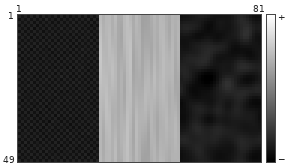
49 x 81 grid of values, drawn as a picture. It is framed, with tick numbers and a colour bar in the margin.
The table splits into one row of 3 panels. Panel 1,1: very low, checkered, faint in contrast. Panel 1,2: high, streaked downward, faint in contrast. Panel 1,3: very low, blotchy, faint in contrast.
